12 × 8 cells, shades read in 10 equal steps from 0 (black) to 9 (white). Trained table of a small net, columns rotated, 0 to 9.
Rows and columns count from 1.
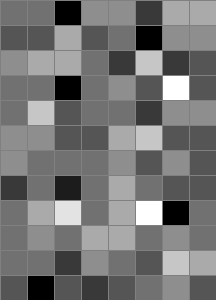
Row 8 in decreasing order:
6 4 4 4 3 3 2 1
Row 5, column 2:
7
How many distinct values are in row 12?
5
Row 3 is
5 6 6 4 2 7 2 3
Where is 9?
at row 4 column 7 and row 9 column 6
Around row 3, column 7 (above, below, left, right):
5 9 7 3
